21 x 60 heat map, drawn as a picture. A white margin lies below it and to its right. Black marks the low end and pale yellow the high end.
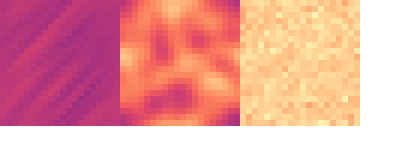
The table splits into one row of 3 panels. Panel 1,1: middling, slanting up to the right, faint in contrast. Panel 1,2: high, blotchy. Panel 1,3: very high, fine-grained, faint in contrast.
